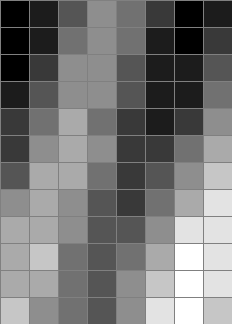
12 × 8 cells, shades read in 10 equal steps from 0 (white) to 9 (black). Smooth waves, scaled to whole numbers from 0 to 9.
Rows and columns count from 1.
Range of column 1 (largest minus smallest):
7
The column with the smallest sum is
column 8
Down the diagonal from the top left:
9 8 4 4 7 7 4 1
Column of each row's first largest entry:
1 1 1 1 6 1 5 5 4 4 4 4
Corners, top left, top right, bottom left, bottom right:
9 8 2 2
